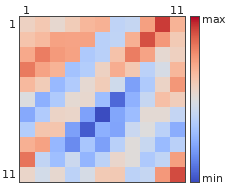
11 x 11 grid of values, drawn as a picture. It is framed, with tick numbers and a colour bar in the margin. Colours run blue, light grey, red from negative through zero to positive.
Streaks slant up to the right. Overall the values sit about 50% of the way up the scale. The centre is the ninth with the lowest average.
